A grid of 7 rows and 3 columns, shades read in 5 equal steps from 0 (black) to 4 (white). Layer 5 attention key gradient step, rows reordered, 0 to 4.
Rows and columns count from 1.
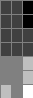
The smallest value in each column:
1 1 0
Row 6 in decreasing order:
3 2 2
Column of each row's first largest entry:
1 1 1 1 3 3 3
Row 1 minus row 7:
-2 -1 -4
